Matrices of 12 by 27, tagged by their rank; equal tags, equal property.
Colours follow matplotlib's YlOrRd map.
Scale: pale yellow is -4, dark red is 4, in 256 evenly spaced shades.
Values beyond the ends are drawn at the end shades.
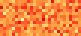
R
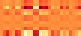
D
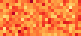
R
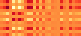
D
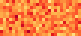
R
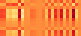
D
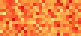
R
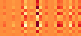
D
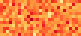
R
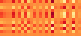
D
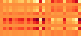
D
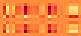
D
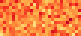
R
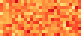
R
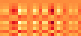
D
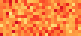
R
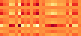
D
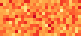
R
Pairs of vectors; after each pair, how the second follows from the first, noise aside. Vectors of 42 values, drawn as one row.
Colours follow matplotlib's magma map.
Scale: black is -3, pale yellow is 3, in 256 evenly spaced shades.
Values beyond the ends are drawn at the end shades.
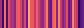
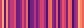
negated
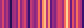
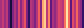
copied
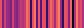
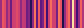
sign-scrambled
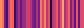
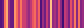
negated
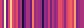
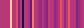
partly zeroed
